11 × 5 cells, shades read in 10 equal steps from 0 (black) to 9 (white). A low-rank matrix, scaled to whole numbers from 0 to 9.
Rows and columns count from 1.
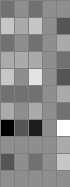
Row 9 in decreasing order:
6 5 5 5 5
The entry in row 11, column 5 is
5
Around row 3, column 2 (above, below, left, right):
6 6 4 4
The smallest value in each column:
0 3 1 5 3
